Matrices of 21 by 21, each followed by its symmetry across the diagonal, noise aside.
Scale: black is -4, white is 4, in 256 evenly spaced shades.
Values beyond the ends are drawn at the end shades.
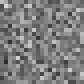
neither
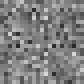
antisymmetric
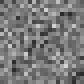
symmetric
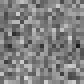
neither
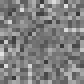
symmetric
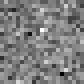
neither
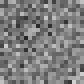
symmetric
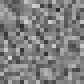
antisymmetric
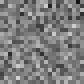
neither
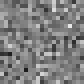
antisymmetric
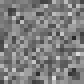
symmetric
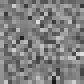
antisymmetric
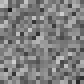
symmetric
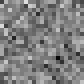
symmetric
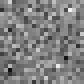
antisymmetric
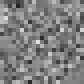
antisymmetric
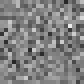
neither
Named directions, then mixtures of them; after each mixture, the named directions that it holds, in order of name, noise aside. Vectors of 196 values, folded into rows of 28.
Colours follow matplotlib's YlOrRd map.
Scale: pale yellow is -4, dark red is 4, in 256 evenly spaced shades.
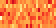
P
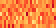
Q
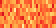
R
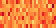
P, Q, R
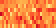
P, Q, R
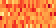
P, R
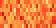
R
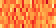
Q, R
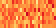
P, Q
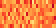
Q, R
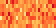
P, Q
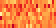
P, Q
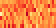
P, Q, R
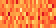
P, Q, R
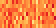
P, Q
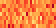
Q
